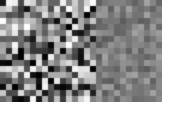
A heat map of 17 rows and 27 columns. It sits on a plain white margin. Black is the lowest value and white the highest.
Ninth with the highest average: top left. Mirror symmetry: none. Histogram: bell-shaped. Seam: vertical, 60% of the way across, the right part calmer. Average level on the scale: 50%.
